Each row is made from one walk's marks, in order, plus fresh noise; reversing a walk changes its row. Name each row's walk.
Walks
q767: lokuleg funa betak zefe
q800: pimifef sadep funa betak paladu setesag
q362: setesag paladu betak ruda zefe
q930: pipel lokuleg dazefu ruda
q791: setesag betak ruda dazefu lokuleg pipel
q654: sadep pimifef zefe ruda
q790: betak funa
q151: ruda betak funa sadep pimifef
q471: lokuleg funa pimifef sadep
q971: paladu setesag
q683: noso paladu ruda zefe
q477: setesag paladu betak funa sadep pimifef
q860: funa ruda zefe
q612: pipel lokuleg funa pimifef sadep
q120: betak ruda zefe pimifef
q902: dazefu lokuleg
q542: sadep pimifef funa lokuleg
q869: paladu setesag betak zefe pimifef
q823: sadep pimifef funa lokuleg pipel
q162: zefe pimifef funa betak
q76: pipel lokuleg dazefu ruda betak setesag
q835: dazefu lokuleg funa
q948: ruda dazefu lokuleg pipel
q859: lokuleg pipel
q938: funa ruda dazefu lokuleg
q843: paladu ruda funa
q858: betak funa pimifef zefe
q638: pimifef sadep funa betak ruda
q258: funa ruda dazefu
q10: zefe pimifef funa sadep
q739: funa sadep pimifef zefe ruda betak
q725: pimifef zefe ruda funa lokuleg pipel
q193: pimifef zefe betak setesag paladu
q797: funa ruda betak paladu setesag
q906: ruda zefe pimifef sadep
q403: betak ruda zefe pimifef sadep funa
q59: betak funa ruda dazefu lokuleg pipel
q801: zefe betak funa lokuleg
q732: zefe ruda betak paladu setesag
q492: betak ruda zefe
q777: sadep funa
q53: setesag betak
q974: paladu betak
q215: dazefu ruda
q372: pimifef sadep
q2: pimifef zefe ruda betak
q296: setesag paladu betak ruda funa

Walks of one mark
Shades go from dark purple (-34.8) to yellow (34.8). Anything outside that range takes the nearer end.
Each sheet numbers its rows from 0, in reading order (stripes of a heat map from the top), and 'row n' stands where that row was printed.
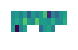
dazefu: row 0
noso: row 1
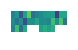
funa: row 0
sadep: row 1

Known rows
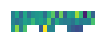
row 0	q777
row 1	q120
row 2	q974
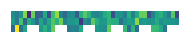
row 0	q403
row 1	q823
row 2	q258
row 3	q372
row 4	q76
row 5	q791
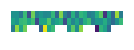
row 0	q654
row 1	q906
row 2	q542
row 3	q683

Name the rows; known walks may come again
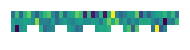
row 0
q835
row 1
q971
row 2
q869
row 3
q612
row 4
q800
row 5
q797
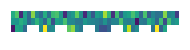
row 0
q683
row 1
q767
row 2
q53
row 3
q974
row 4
q296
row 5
q858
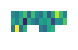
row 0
q151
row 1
q938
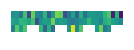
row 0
q654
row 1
q76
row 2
q777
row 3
q193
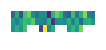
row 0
q823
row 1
q860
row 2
q471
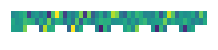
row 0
q372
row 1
q725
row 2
q403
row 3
q948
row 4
q542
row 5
q930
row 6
q215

